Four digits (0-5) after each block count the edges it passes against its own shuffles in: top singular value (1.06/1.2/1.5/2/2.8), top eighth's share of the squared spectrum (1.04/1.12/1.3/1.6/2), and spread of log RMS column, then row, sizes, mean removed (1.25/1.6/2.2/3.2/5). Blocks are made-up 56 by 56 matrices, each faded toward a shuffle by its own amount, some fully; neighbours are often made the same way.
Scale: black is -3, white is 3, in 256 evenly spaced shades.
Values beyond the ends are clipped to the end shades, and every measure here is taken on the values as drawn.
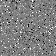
0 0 0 0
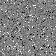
1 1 0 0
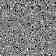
2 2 1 0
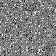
2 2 1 0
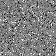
0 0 0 0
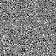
3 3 1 1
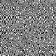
4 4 2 2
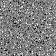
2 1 0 0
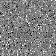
2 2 0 0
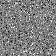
0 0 0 0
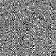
4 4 2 2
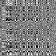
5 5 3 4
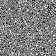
1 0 0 0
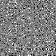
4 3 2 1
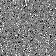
2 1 0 0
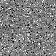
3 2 0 1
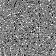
1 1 0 0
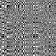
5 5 3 3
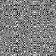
4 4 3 2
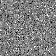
3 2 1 0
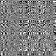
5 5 3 3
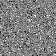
2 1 0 0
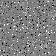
0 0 0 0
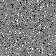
1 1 0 0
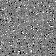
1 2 0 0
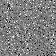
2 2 0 0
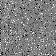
2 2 0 0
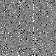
3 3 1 1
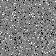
2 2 0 1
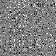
3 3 2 1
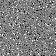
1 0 0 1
